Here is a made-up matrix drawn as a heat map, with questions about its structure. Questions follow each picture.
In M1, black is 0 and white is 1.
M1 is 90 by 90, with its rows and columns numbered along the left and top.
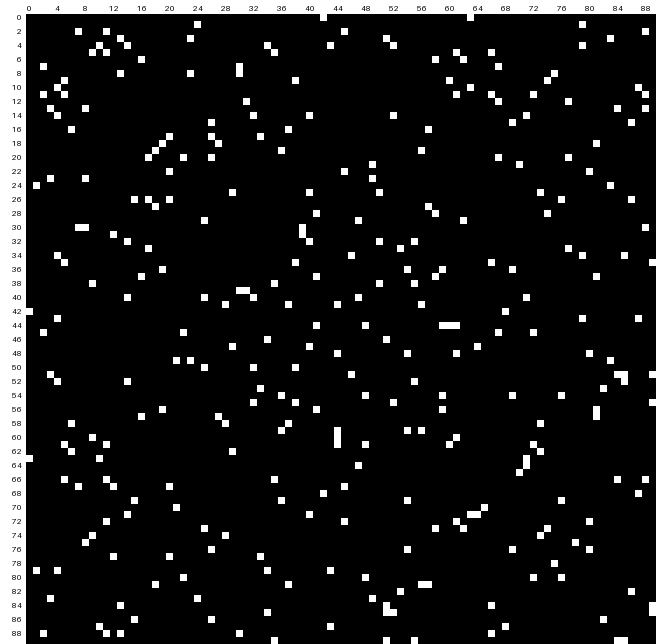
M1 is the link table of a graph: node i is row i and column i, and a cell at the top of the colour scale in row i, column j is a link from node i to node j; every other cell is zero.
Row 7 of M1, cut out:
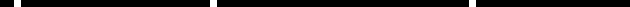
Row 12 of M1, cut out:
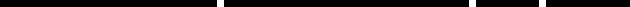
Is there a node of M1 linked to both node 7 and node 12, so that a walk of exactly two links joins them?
yes
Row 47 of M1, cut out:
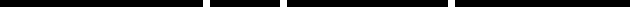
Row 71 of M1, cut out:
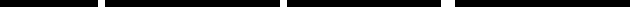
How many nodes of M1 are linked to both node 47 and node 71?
2
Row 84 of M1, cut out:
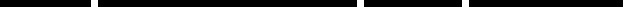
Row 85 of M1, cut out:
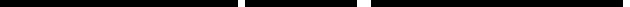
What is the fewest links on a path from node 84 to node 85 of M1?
2
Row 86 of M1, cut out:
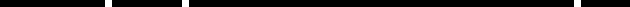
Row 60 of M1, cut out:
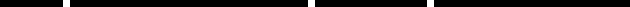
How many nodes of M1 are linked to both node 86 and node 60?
0
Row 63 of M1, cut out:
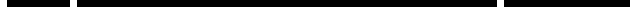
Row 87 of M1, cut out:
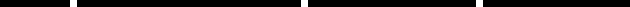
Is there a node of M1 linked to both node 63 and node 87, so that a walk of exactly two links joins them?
yes
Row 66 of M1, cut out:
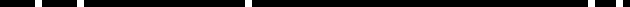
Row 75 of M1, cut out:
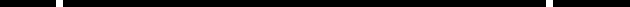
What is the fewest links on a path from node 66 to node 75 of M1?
4
